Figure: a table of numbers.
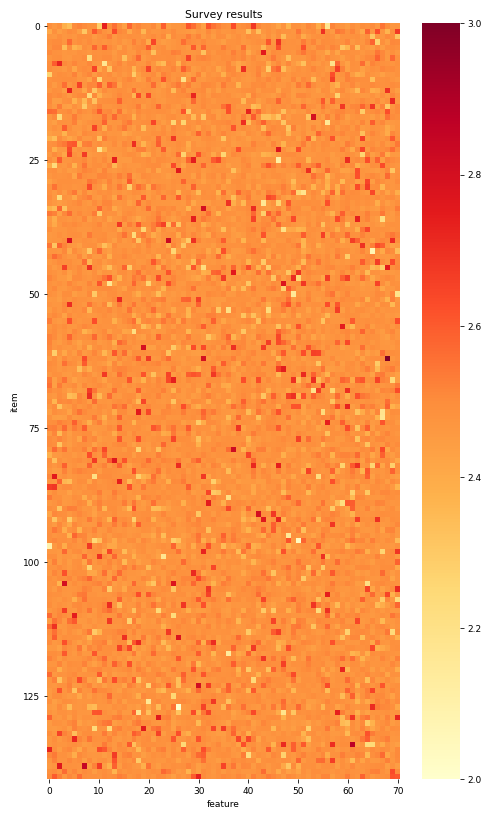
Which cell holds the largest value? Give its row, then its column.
62, 68
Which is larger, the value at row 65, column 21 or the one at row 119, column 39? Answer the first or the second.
the second
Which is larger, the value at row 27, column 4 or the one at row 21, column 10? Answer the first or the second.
the first
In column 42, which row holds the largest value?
91
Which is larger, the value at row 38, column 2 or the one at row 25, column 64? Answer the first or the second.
the second
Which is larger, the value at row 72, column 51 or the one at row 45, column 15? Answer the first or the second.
the second
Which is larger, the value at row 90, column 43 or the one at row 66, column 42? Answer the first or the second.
the second
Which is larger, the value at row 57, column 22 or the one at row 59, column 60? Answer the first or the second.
the second
